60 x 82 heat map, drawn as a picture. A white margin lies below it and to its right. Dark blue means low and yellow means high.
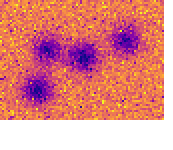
Slope: none. Ninth with the lowest average: centre. Dips: four. Odd rows or columns: none.
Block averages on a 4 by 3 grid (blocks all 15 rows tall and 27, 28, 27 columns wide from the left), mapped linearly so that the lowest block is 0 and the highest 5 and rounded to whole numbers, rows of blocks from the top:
5 5 4
2 0 1
1 2 5
2 5 5
